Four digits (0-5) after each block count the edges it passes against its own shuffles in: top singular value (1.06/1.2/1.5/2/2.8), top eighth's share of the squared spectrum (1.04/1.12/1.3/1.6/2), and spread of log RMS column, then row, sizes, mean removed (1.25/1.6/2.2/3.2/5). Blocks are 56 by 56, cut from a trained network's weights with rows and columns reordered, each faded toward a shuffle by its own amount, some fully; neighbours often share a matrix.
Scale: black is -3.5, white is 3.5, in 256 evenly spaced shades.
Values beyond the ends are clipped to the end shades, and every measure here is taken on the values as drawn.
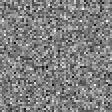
2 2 0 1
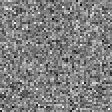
3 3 0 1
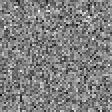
0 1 0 0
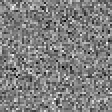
0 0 0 0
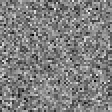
2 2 0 0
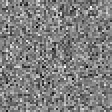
3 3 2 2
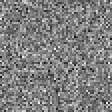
3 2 1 1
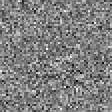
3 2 0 1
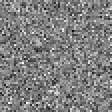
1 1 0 0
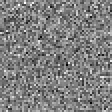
2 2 0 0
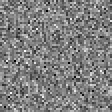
0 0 0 0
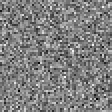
0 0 0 0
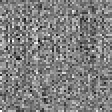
3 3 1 2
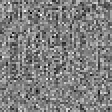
3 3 0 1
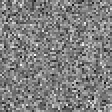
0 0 0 0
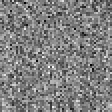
2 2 0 0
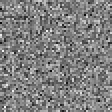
0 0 0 0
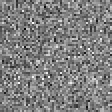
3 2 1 1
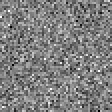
0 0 0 0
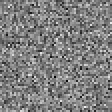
1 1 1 0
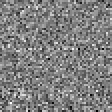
3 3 0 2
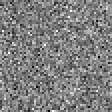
0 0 0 0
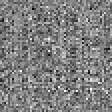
3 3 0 2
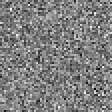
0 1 0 0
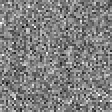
1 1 0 0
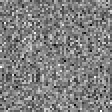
3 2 0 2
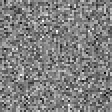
1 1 0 0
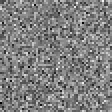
2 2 0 0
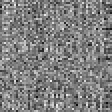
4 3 0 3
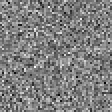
2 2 0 0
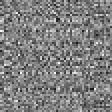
4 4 1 3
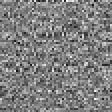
4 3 0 2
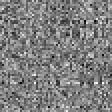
4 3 0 2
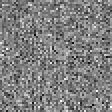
3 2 0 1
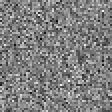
1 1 0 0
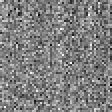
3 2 0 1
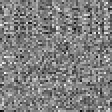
3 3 0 2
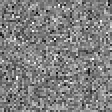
0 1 0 0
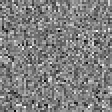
3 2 0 1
